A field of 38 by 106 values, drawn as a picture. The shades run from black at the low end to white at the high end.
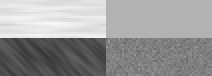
The table splits into 2 rows of 2 panels. Panel 1,1: very high, streaked across, faint in contrast. Panel 1,2: high, flat. Panel 2,1: low, slanting down to the right, faint in contrast. Panel 2,2: middling, fine-grained, faint in contrast.
